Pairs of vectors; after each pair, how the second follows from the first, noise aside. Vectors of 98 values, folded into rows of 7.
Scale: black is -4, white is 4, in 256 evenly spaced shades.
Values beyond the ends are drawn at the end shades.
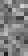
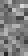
copied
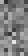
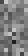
negated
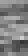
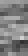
copied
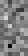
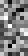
scaled up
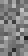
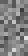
negated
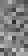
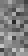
copied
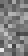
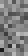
negated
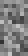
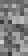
negated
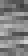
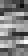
scaled up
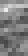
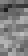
negated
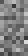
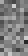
negated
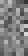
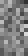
copied
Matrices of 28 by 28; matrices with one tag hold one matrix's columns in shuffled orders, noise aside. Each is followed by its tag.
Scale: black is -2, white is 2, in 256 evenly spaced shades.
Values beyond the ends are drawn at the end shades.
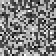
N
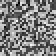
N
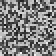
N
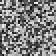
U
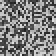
U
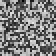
N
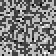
U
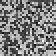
U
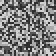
N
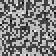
N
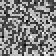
U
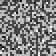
U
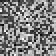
U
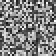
U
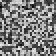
N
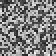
U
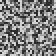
U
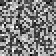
U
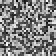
N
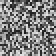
U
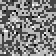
U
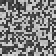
N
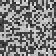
N
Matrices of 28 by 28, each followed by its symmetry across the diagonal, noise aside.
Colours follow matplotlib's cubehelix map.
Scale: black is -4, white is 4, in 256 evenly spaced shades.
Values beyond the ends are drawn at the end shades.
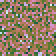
neither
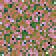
symmetric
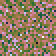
antisymmetric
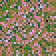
symmetric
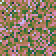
symmetric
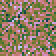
antisymmetric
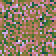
antisymmetric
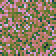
symmetric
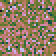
antisymmetric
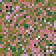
symmetric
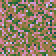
neither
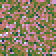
neither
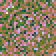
symmetric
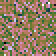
antisymmetric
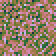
symmetric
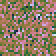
neither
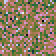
neither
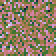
antisymmetric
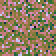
neither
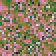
antisymmetric
